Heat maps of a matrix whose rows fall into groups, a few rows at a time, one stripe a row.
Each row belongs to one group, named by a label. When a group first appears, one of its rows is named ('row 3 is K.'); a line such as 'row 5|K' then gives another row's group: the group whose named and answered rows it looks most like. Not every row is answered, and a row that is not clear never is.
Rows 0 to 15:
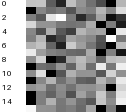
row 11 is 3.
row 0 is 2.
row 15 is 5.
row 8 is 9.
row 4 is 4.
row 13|3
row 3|5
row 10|9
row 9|3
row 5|9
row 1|3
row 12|4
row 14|3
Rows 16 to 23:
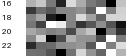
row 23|9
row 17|3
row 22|3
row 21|9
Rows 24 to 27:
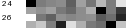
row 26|5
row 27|2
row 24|3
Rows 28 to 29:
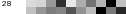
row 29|5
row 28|2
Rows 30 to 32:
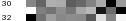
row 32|3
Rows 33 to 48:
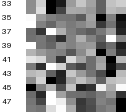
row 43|2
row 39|5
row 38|9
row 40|5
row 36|5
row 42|4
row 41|2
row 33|9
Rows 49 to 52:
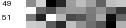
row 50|5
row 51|4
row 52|2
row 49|9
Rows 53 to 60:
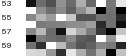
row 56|5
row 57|2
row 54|5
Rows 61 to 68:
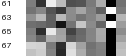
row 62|9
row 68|2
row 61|4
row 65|4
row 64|9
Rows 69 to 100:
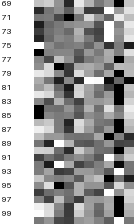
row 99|2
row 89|4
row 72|3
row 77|4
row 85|3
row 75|5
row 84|3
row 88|5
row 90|2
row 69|2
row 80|5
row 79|2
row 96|3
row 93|9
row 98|2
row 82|2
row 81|2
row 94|5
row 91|3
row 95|9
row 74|3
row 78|9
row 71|9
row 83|4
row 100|9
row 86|2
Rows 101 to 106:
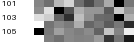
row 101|4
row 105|3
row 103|2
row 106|5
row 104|5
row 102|9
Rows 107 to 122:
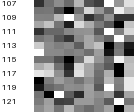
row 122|4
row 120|4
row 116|2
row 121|9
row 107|3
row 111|3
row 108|9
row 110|2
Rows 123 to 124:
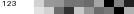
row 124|2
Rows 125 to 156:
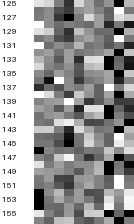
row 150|9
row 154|3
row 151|9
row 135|4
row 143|2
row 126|9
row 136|4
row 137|3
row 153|3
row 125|2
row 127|9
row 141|5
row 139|4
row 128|5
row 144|9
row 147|4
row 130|9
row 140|5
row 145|9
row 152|3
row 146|3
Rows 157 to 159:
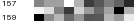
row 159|3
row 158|2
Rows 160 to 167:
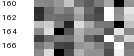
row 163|2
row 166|9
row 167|9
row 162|3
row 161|3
